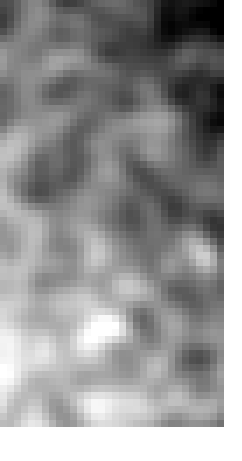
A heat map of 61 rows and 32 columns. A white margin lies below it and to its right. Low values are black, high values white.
The field is mottled with small blotches. There is an overall slope up to the bottom left. No lone cell stands out from its neighbours. The ninth with the lowest average is the top right.
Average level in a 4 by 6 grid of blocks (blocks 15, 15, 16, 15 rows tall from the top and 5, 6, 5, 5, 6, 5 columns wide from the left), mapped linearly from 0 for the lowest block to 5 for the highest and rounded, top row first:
2 2 2 1 0 0 | 3 2 2 2 2 1 | 4 3 4 3 2 2 | 5 4 5 4 3 3
